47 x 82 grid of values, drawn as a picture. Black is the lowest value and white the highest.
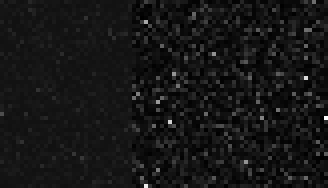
The values are skewed, with a long tail toward high values. Overall the values sit about 10% of the way up the scale. A vertical seam about 40% of the way across splits the table, and the left part is calmer. Fine speckle covers the field. No overall slope runs across the table. Neither half mirrors the other.
